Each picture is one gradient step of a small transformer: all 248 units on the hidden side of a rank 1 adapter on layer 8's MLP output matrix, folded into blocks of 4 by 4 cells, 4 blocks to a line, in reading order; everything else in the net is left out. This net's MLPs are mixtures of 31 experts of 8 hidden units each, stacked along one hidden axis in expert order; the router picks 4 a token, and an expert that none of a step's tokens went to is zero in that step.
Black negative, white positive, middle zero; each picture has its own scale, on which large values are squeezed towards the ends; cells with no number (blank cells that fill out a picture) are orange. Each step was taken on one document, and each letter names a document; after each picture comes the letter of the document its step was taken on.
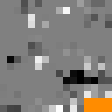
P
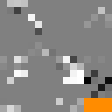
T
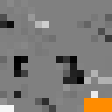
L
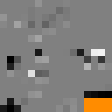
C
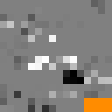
L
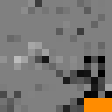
P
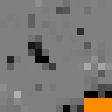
P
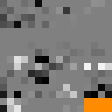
P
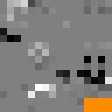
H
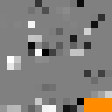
C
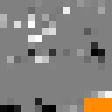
C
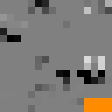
H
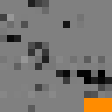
H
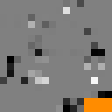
C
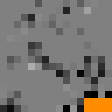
P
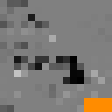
L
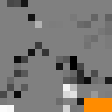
T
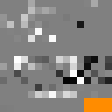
L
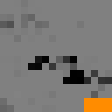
L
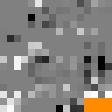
P
